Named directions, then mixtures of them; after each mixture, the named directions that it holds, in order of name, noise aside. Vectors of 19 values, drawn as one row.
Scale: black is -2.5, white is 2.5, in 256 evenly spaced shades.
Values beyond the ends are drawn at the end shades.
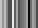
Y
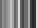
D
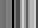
D, Y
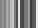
D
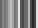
D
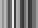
D, Y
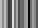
Y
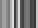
D, Y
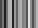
Y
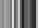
D, Y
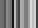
D, Y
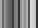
D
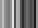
D, Y
